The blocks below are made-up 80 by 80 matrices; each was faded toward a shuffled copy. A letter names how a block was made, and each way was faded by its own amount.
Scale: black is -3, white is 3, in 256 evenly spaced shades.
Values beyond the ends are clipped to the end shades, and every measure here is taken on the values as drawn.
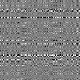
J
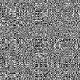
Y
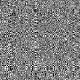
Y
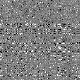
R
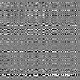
J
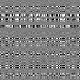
J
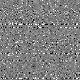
R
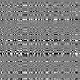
J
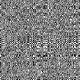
Y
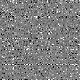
R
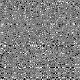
R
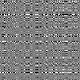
J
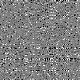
R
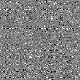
R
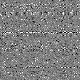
R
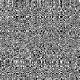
Y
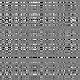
J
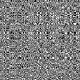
Y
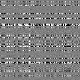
J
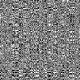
Y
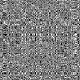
Y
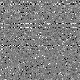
R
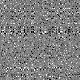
R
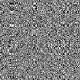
Y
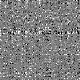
R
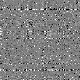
R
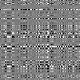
J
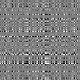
J
